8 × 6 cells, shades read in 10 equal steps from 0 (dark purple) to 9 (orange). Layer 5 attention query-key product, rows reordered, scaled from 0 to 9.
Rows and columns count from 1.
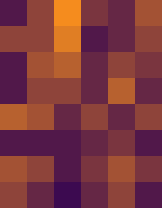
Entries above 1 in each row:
5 5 5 5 6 2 5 4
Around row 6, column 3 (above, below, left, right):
2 1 1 2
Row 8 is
4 2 0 2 4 1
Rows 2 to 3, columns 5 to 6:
2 4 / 4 3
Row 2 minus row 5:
-2 -1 6 -3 0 0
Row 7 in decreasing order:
5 5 4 3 3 1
